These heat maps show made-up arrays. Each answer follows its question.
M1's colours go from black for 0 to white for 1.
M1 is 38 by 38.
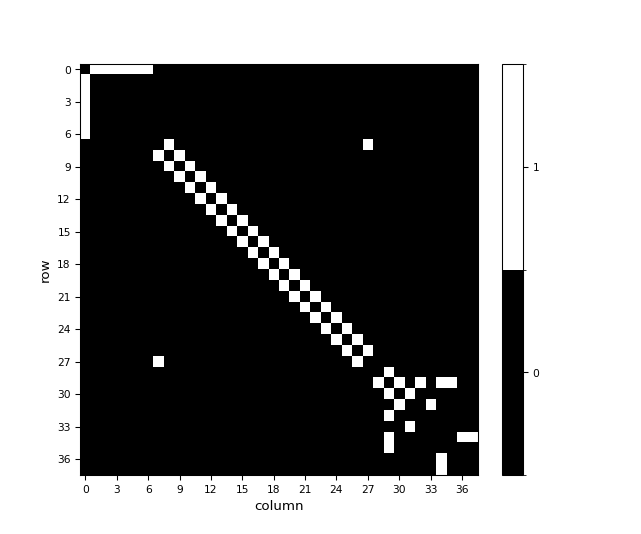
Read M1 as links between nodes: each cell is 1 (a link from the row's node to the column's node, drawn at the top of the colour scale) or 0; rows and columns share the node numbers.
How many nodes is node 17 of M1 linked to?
2
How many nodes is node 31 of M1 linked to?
2
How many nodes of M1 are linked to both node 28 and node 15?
0
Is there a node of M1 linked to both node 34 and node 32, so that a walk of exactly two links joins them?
yes
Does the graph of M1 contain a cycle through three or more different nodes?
yes
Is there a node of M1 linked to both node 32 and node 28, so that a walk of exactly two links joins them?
yes
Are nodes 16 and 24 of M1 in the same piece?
yes
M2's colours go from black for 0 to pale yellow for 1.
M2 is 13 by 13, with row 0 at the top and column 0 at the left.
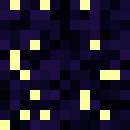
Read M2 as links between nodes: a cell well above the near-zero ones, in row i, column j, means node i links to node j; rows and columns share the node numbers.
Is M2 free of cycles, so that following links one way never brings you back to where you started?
yes
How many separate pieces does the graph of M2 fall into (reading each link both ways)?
1
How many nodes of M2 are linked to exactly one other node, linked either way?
3
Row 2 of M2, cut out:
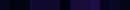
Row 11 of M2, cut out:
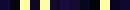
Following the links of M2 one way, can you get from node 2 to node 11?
no
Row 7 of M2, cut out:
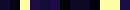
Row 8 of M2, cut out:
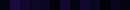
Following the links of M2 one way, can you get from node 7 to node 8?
yes
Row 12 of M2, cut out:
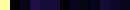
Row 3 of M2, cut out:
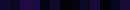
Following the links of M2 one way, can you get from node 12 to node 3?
yes
